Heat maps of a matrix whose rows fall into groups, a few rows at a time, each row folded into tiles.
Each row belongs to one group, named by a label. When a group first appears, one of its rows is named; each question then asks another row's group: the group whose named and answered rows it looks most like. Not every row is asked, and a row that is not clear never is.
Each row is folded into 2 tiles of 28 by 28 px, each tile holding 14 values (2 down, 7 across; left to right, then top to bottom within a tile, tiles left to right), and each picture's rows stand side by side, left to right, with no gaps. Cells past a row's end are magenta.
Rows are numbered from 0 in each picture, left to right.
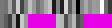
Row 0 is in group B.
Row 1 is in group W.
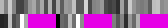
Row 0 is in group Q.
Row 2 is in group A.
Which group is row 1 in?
B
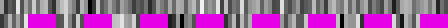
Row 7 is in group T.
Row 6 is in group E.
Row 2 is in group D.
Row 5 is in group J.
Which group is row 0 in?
A
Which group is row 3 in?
Q
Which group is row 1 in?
E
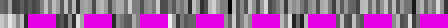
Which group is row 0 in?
D
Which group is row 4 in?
E
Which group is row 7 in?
W
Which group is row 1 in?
B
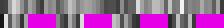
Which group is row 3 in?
Q
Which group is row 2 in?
W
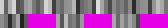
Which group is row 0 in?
W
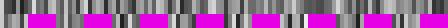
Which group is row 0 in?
J
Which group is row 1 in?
E
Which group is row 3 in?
W
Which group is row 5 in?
T
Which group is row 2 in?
W
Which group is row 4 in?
Q
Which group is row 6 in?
J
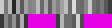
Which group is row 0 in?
B
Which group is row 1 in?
B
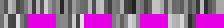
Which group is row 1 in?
A
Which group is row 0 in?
W
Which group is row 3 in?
J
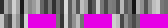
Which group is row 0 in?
T
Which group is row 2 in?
W
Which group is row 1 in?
E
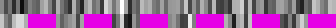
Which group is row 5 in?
Q
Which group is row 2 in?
Q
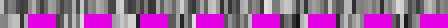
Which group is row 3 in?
A
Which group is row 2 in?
D
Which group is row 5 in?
Q
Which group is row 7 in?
Q
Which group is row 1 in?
A
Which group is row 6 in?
Q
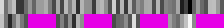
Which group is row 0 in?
W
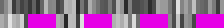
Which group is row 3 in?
E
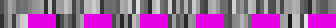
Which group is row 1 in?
Q
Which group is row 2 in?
B
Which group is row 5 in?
T
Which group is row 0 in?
Q
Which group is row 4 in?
E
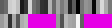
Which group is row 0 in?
T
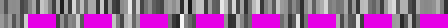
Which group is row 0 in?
A
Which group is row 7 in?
W
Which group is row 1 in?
B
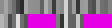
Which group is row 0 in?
W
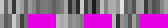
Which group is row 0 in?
J
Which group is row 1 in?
D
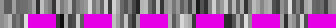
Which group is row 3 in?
D
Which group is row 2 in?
J
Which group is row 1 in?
Q
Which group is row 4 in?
B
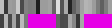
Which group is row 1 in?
J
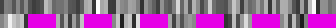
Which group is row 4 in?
Q
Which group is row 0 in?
D
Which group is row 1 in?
A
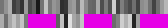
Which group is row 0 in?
D
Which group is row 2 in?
J
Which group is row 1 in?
T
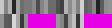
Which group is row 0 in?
J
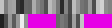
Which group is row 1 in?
A
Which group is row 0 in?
Q
